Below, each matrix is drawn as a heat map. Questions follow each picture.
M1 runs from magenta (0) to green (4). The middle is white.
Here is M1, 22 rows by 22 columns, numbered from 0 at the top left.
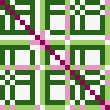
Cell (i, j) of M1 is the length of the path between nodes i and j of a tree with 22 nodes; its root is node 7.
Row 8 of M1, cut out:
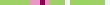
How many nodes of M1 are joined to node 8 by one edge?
3
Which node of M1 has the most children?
13
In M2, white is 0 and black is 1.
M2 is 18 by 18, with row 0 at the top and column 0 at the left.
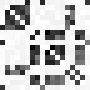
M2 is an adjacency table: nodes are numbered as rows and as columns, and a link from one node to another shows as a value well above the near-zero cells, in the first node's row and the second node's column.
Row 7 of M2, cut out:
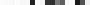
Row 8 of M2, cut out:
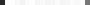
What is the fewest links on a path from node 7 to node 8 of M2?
6
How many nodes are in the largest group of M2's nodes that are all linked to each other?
8
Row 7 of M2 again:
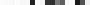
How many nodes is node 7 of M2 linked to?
7
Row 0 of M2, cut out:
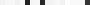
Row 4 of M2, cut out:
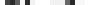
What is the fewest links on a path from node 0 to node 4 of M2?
2
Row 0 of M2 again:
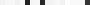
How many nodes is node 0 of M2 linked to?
3
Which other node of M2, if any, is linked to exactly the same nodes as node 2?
node 13
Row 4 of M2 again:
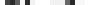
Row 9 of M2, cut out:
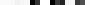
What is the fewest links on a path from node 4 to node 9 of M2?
3
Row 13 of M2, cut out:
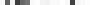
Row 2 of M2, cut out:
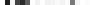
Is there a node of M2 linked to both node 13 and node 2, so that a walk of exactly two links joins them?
yes
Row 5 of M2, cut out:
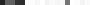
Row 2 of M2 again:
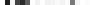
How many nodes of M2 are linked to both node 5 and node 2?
3
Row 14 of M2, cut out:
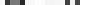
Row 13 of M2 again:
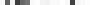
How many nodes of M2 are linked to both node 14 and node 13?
3
